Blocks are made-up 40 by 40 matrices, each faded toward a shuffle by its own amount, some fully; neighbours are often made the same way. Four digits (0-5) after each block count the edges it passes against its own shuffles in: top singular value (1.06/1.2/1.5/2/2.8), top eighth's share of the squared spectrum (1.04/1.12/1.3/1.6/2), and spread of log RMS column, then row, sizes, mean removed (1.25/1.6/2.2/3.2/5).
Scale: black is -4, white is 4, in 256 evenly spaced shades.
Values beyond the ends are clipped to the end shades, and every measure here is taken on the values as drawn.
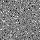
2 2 0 0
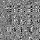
4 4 2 2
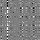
4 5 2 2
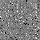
3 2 1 0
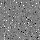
1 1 0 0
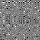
4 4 2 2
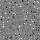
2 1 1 0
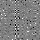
4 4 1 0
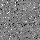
1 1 0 0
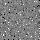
1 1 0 0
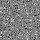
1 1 0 0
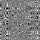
4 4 3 2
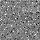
0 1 0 0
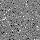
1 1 0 0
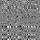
4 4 2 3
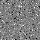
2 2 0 1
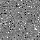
2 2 0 1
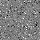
2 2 0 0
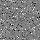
2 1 0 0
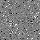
3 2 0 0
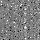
3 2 1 0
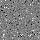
0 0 0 0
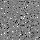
2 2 1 0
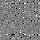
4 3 1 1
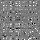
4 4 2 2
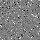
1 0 0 0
